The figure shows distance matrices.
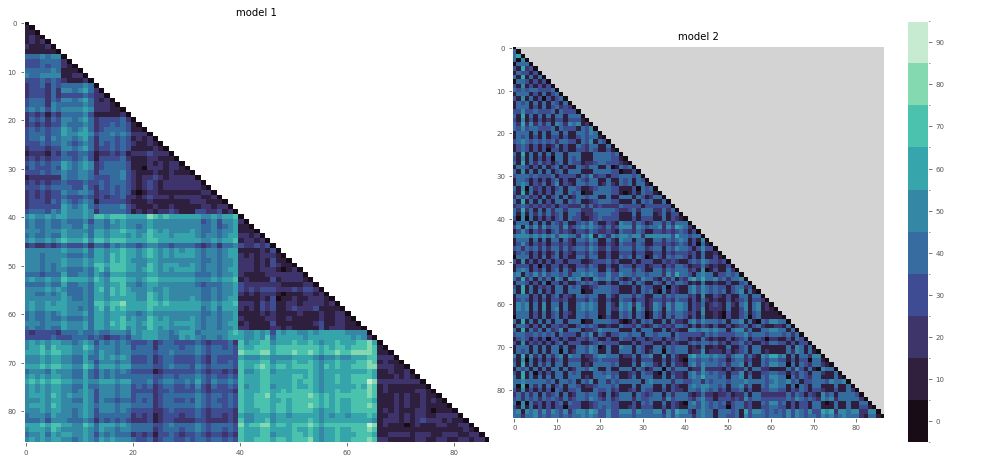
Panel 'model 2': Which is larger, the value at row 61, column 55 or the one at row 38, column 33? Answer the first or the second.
the second
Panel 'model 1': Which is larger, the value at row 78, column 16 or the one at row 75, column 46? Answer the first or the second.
the second
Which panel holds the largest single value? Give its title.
model 1
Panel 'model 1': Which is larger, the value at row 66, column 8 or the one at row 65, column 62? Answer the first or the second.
the second
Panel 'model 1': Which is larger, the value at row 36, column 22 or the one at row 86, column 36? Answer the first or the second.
the second
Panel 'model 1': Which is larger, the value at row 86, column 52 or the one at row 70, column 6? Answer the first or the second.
the first
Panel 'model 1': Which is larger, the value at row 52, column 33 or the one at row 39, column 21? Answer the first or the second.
the first
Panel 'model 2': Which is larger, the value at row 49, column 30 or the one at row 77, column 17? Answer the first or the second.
the first
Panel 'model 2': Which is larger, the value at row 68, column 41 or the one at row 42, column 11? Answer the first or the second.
the second
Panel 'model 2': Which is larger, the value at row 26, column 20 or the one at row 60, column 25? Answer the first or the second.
the second
